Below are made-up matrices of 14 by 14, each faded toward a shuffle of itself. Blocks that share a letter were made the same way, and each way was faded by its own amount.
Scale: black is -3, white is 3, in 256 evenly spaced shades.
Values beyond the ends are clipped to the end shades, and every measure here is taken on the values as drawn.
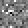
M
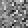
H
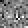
M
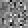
H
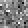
M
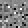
M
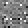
M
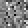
H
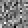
H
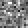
M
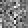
H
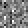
H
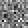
M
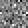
M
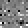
M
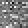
M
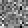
H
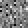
H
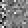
H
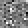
M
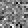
M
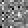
M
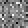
M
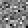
M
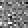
M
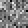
M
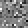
M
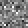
M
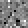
M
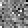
H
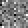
H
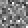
M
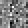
H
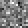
M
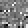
M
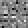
M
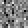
H
